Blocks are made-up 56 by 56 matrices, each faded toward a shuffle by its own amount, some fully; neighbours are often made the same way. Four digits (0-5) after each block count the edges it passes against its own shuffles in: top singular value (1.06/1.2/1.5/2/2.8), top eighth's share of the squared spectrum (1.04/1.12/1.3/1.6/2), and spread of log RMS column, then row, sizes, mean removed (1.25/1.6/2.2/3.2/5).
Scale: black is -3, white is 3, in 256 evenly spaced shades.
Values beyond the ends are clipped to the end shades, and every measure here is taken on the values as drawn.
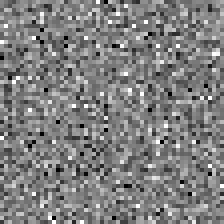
2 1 0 0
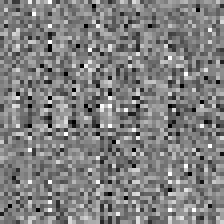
4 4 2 2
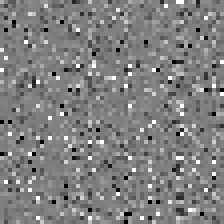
3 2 1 1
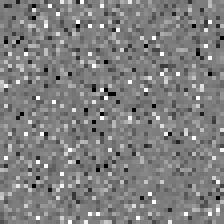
0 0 0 0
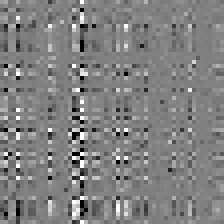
5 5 4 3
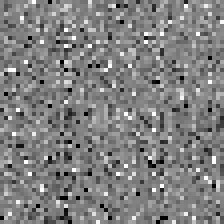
3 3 1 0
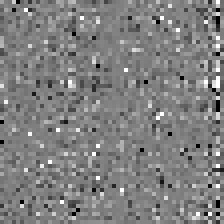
4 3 2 1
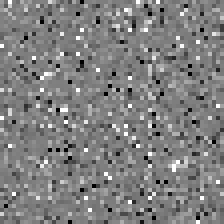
2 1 1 0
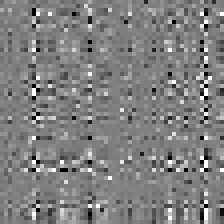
5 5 3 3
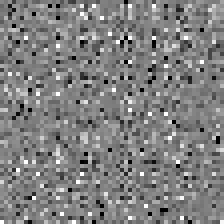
4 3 2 1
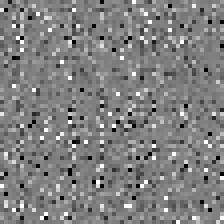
3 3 1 1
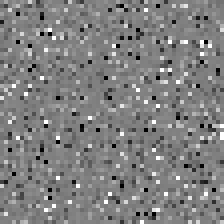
0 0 1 0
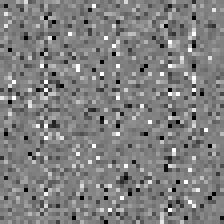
3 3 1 0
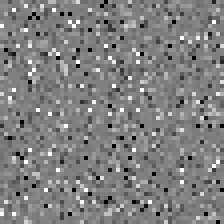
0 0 0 0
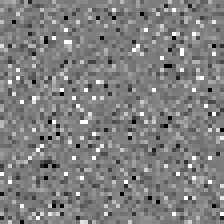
1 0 0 0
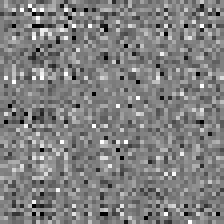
4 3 2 2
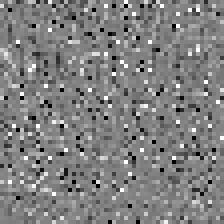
2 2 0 0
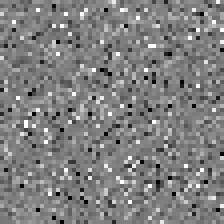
0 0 0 0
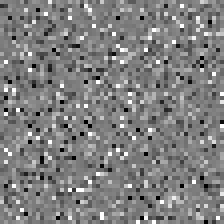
0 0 0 0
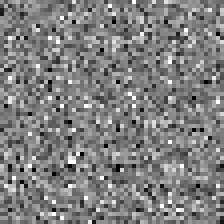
3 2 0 1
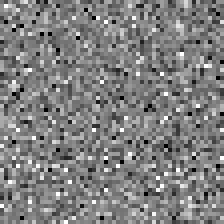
2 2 0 0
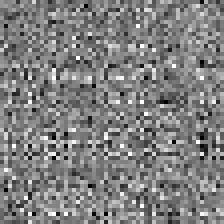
4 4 2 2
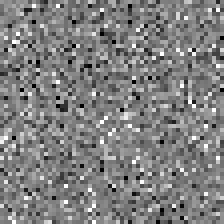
0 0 0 0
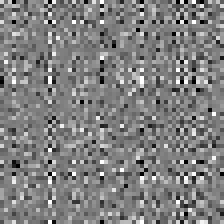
5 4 3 3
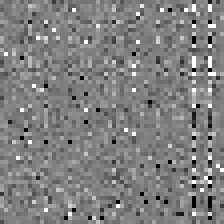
4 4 2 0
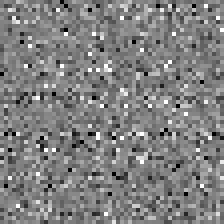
1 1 0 2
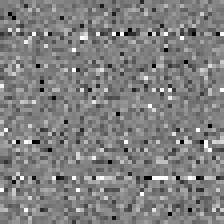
2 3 0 2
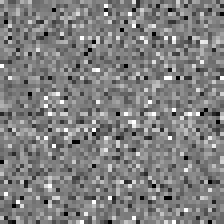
1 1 0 2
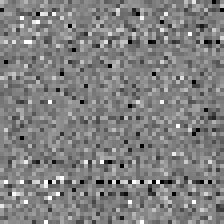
2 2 0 2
